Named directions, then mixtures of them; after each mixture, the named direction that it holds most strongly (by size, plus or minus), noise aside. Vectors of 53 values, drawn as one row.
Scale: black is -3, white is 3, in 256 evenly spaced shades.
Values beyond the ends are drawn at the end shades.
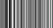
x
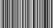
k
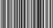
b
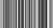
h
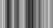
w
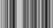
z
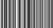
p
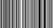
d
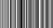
d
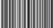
p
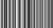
p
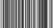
h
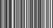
x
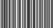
p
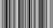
h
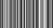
d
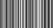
b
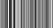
x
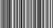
b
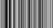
x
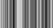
z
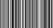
x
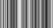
z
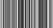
h
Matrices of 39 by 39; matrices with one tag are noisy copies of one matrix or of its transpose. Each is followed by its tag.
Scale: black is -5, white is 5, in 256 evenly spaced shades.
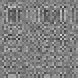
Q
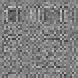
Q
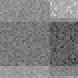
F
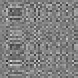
Q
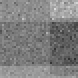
F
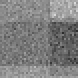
F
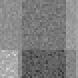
F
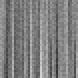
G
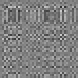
Q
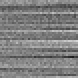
G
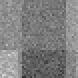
F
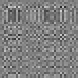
Q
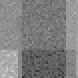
F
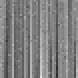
G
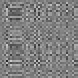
Q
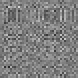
Q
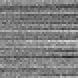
G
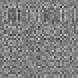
Q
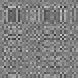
Q
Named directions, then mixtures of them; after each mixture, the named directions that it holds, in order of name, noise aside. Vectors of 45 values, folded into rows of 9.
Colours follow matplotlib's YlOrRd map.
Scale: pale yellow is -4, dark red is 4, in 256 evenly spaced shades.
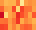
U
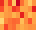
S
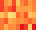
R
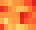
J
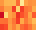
U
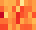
U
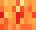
U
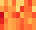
S, U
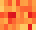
R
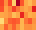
S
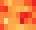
J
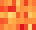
R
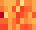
U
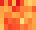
J, S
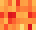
R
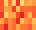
S, U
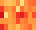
J, U
